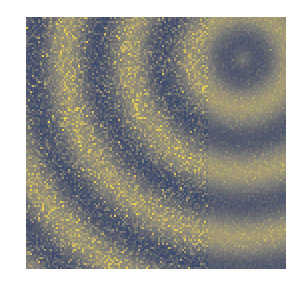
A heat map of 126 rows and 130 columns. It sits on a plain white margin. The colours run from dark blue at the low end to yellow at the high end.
There is no overall slope. Concentric rings centre on the top right. A vertical seam about 70% of the way across splits the table, and the right part is calmer. The halves do not mirror each other. No single row or column stands out from its neighbours.
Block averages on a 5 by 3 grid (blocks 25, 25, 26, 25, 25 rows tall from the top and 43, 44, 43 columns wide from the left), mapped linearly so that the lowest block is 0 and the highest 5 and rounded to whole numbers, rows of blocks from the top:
0 3 2 / 0 2 5 / 2 2 0 / 2 2 0 / 2 0 4
